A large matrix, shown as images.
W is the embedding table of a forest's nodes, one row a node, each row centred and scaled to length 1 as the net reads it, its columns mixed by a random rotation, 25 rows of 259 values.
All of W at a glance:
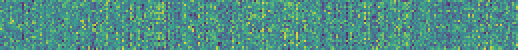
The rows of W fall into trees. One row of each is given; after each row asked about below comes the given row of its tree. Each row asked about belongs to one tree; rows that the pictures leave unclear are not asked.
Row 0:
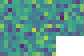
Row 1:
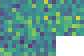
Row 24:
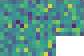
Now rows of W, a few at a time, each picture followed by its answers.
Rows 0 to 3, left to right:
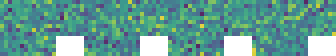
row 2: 1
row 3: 1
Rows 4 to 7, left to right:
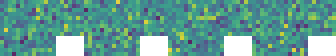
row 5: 0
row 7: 1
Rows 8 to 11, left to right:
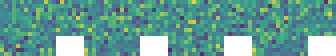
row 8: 1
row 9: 1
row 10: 24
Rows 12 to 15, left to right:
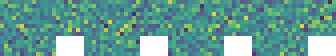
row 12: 0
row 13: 24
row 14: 0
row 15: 0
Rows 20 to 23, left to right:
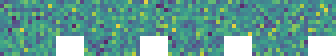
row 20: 24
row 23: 24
